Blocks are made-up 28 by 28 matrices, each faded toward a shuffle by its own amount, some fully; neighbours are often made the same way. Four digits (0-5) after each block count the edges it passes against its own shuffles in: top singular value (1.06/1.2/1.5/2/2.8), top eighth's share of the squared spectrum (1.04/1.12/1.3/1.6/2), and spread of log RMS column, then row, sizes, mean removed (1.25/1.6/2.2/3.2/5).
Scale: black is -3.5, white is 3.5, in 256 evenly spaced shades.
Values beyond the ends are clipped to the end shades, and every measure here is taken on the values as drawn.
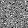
1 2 0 0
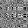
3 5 2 2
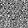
3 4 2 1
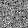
0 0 0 0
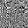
3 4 1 2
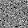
1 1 0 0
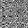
3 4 1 1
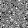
2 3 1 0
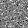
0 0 0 0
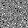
1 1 0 0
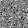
0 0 0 0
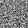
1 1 0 0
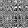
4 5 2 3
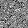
0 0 0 0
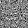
2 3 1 1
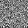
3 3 1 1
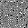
3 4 1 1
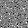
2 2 0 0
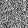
2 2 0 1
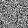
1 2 0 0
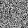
2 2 0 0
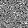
1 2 0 1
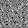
1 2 0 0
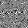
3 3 0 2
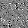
2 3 0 1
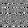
3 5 1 3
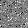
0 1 0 0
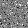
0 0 0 0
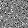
0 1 0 0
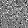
2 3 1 1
